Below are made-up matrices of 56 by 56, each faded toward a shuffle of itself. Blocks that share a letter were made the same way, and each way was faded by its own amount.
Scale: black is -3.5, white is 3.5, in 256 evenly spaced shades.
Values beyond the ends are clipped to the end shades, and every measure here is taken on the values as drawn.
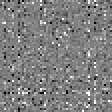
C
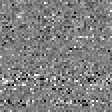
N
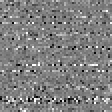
N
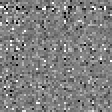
C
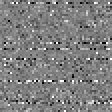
N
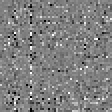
C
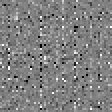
C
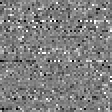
N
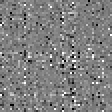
C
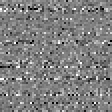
N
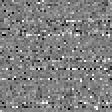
N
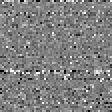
N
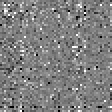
C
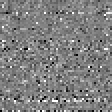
N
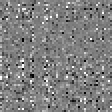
C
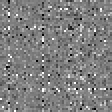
C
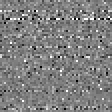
N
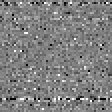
N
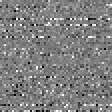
N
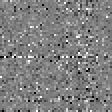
C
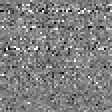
N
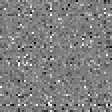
C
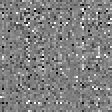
C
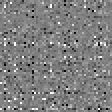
C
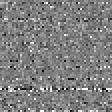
N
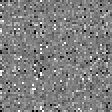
C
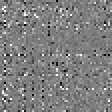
C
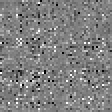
C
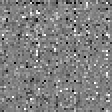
C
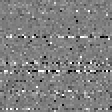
N
